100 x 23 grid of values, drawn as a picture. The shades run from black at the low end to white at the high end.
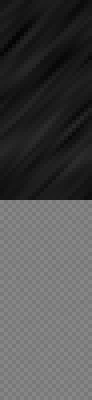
It is made of 2 by 1 panels. Panel 1,1: very low, slanting up to the right, faint in contrast. Panel 2,1: middling, checkered, faint in contrast.
